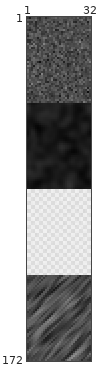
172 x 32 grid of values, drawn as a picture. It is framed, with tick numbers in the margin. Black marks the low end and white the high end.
It is made of 4 by 1 panels. Panel 1,1: low, fine-grained. Panel 2,1: very low, blotchy, faint in contrast. Panel 3,1: very high, checkered, faint in contrast. Panel 4,1: low, slanting up to the right.
